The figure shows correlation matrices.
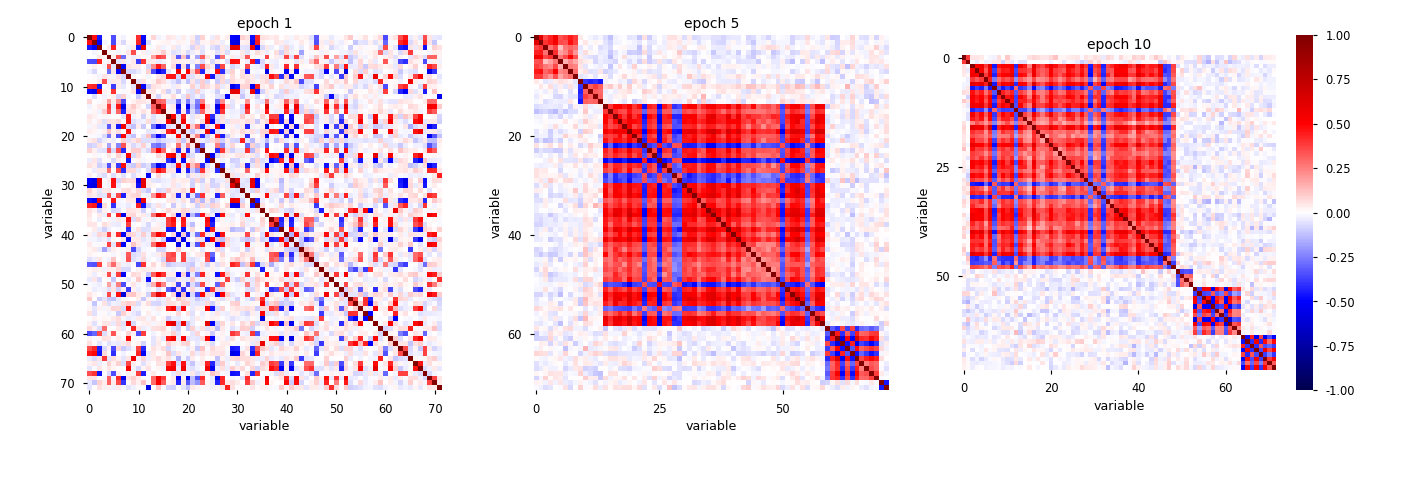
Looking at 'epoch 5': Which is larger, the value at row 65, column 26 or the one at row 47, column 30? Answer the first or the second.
the second
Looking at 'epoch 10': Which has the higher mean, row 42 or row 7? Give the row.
42
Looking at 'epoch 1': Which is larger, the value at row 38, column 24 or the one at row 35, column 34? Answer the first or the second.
the first
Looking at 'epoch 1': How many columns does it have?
72
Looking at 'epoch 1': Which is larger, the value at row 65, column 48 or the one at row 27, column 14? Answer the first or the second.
the second
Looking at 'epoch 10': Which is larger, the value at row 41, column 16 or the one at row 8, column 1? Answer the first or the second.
the first
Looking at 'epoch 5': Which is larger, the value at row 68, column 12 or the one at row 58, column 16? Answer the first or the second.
the second
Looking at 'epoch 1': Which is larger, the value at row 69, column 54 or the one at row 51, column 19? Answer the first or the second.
the first
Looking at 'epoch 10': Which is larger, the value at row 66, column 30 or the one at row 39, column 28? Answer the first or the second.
the second
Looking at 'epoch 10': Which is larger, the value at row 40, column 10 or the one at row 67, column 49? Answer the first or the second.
the first
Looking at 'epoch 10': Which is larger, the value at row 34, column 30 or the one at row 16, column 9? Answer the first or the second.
the second
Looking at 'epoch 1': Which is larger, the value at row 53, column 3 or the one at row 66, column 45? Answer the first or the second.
the second
